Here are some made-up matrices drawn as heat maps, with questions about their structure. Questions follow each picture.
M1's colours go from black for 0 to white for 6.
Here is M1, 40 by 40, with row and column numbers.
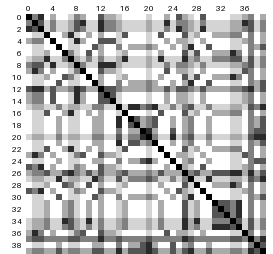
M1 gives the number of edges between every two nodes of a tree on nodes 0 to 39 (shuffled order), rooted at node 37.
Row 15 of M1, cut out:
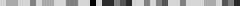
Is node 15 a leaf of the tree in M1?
no
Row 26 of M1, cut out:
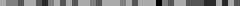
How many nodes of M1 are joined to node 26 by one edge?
4
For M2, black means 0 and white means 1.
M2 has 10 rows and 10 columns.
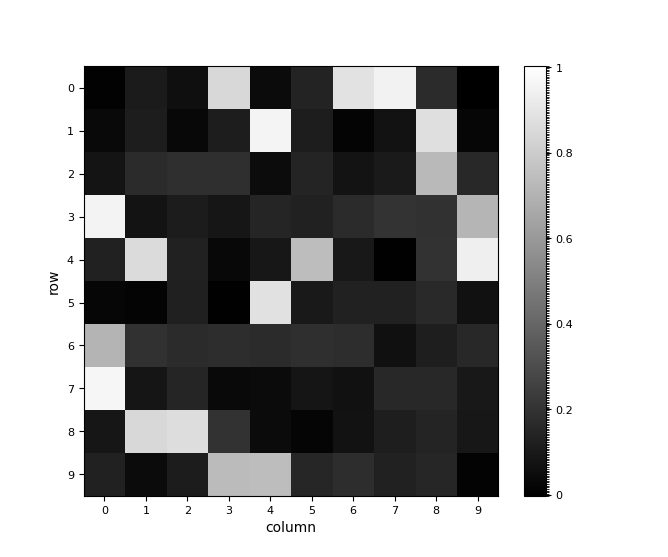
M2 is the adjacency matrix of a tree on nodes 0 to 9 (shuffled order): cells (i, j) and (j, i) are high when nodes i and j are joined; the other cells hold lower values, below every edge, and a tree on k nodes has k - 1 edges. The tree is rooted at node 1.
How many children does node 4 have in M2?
2
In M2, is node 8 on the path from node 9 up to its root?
no
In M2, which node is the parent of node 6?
0
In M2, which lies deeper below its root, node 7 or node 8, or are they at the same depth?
node 7
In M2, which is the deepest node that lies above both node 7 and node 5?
4
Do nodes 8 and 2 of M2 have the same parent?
no
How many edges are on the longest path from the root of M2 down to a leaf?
5
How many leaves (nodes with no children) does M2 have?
4
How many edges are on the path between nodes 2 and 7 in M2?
7
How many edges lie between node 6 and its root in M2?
5
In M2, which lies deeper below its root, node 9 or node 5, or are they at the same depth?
the same depth
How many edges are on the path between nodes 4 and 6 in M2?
4
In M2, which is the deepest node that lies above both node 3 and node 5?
4
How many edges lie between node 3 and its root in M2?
3
